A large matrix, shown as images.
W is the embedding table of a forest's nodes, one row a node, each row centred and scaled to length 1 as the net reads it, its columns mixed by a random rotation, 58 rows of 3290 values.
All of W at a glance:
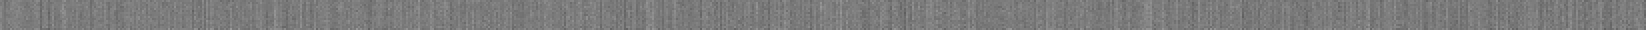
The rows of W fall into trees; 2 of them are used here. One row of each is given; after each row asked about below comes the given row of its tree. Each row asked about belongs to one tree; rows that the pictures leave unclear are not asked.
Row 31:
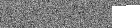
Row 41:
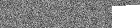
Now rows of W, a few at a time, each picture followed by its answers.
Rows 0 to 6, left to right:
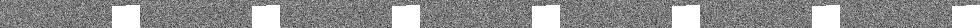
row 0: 41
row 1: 31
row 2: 31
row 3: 41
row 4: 41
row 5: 31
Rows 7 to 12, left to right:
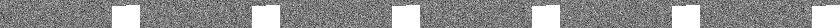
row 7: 31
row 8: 41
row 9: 31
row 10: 31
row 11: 41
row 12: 31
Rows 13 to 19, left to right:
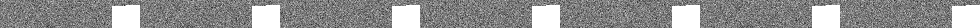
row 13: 41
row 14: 41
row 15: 31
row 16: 31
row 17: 41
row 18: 41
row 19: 41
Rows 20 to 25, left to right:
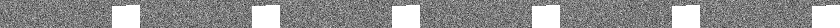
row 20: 31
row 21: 41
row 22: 31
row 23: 31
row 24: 41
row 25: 31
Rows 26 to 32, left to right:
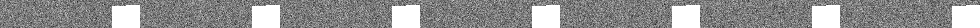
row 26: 41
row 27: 41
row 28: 41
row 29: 31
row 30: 41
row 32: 31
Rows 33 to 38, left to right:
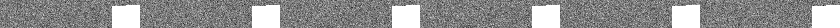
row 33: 41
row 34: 41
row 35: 41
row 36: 41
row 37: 41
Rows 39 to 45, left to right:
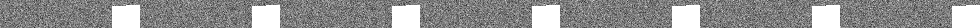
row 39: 31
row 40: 41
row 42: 31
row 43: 31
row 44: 31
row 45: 31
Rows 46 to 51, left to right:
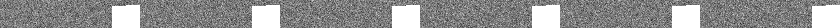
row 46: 41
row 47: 41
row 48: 31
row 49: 41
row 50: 41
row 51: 41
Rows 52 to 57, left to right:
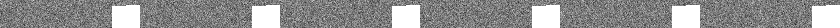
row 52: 31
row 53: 41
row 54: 31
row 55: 31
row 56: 41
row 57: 41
